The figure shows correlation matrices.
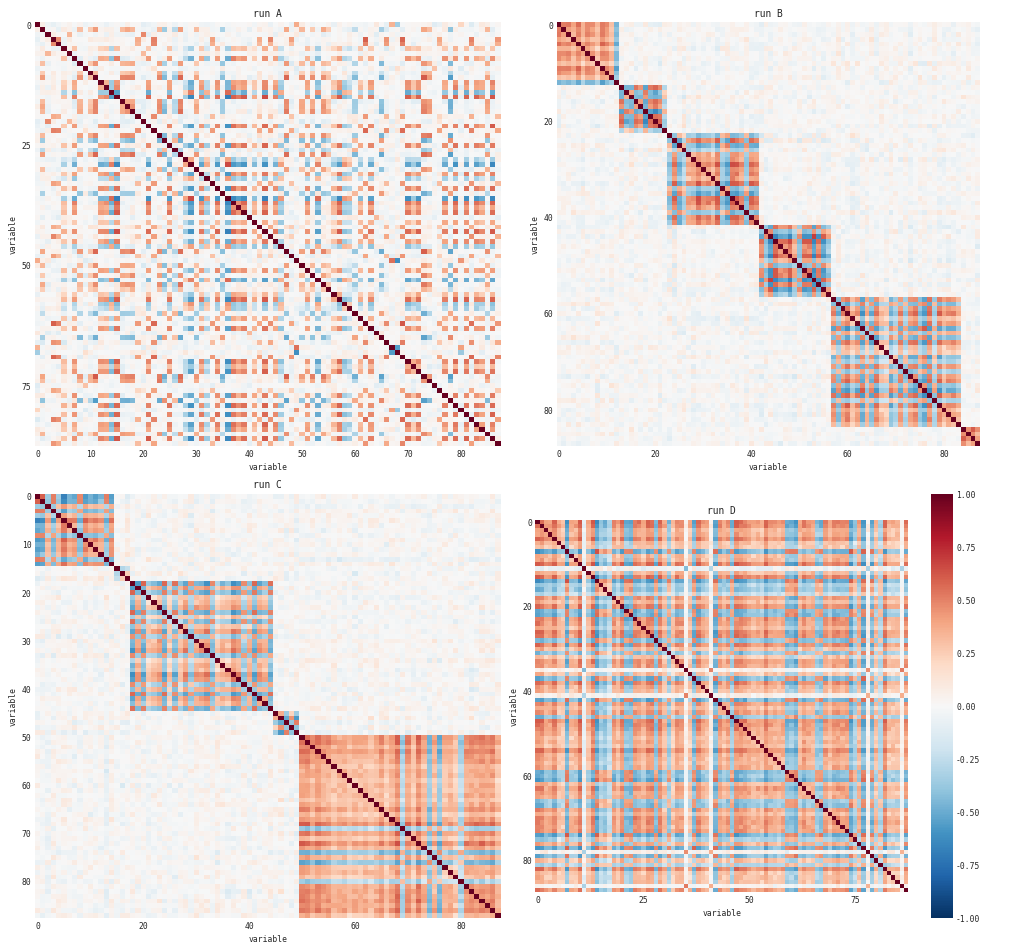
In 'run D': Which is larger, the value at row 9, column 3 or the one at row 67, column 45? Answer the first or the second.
the first
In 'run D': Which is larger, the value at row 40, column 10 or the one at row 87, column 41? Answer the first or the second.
the first
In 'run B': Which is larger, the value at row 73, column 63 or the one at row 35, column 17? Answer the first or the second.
the second
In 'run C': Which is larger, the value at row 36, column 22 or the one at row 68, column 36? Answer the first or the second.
the first
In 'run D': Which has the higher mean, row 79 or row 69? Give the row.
69
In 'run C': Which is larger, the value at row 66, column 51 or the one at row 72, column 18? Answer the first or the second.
the first
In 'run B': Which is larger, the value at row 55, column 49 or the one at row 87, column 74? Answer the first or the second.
the second
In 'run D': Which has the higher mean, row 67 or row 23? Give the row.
23
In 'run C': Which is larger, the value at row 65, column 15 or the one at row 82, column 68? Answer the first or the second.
the second
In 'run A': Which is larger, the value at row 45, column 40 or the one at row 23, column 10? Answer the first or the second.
the second
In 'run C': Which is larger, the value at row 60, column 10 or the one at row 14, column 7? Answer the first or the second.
the second
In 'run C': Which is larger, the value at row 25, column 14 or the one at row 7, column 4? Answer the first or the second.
the second
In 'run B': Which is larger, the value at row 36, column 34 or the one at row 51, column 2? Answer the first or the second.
the second
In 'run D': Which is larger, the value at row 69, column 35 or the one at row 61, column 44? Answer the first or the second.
the first
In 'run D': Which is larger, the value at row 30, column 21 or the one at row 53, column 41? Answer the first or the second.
the second
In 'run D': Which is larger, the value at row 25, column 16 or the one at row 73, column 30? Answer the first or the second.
the second
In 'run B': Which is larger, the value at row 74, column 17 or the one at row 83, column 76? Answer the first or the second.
the first
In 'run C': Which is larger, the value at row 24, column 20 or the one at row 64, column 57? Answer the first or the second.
the first
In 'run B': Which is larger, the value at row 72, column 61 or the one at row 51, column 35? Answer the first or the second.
the second
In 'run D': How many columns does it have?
88
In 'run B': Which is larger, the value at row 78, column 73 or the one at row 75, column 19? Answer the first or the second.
the second
